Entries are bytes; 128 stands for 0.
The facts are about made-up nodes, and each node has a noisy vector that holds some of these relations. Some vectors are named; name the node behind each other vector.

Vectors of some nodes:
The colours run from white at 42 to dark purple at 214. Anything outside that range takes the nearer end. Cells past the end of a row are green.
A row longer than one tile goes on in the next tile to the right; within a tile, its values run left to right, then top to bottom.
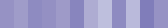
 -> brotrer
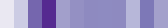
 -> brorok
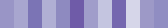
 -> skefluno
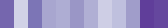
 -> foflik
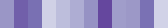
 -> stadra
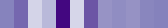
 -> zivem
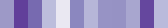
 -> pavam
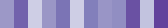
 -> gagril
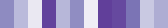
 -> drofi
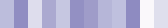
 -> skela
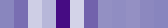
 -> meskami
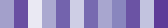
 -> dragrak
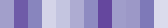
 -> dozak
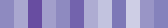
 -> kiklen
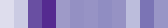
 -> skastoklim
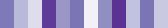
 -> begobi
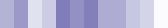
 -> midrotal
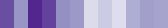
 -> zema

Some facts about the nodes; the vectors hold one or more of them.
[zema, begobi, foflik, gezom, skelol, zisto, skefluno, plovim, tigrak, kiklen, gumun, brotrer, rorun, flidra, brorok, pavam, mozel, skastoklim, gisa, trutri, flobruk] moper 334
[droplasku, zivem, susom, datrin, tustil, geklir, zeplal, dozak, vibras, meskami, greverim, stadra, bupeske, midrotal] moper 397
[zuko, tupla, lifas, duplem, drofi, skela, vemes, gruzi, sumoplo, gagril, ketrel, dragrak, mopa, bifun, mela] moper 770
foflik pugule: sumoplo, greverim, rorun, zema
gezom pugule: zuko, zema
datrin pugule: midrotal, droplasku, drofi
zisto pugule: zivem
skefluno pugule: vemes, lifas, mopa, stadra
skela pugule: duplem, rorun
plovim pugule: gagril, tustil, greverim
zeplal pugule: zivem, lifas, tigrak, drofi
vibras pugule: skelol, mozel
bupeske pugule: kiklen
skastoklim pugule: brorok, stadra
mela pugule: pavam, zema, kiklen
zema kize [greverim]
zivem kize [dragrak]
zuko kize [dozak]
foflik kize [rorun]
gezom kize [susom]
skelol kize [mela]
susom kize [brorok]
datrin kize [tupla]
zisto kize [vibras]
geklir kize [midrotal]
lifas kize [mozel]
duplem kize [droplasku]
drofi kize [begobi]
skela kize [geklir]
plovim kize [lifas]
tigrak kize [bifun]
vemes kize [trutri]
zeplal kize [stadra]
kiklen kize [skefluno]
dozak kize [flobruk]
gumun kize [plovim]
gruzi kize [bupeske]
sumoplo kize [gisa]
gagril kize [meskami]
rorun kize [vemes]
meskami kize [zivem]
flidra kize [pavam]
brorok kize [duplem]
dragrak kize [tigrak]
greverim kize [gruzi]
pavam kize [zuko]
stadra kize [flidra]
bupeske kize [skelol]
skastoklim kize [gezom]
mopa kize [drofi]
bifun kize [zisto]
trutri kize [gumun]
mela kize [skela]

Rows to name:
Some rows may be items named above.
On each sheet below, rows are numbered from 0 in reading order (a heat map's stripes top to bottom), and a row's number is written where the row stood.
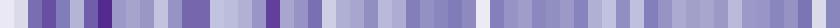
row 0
susom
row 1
zeplal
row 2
tupla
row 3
brotrer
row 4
ketrel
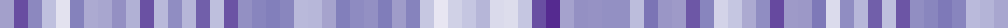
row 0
flobruk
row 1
datrin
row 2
skelol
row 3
skastoklim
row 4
dozak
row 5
datrin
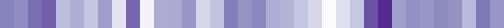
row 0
gruzi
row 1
geklir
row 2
skastoklim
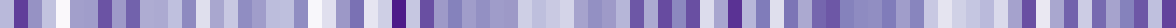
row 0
zuko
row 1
skela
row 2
vibras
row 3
lifas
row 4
tigrak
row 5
skelol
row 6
dragrak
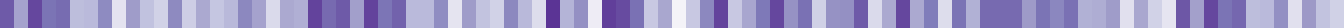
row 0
greverim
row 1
mozel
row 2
greverim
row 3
mopa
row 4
duplem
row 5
zisto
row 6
bupeske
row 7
greverim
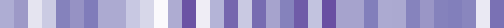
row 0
midrotal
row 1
bifun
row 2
sumoplo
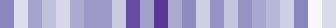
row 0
vemes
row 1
mela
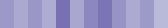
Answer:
tustil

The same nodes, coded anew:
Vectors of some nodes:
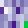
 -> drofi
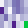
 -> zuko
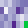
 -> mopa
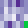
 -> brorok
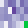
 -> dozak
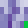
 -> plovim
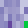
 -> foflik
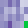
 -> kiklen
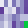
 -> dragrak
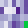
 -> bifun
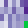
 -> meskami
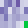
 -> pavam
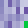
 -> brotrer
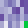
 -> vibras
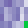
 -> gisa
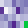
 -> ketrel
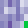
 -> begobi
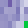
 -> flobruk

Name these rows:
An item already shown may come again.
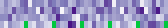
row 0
zeplal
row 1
stadra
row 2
skela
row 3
droplasku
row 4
stadra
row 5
lifas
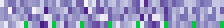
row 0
dozak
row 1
mela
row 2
tustil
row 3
vemes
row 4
zeplal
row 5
bupeske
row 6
zisto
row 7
zisto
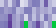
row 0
rorun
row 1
skastoklim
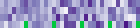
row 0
zeplal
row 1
zema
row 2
geklir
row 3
skelol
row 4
gruzi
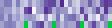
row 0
zema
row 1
duplem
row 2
tigrak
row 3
susom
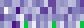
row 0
skela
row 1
vibras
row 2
datrin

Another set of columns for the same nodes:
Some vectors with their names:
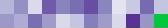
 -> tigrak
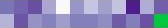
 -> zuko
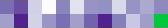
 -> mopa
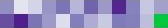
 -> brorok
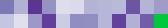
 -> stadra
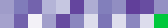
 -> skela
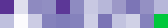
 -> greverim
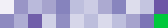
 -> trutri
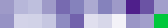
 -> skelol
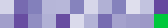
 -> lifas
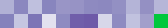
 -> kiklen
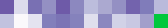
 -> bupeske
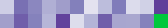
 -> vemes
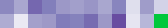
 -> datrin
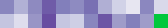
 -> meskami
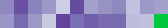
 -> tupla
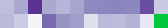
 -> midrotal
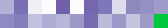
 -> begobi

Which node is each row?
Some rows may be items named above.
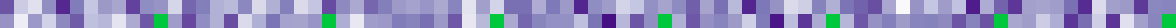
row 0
zema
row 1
lifas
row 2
datrin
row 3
gagril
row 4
bifun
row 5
zuko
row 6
gruzi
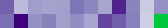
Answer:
duplem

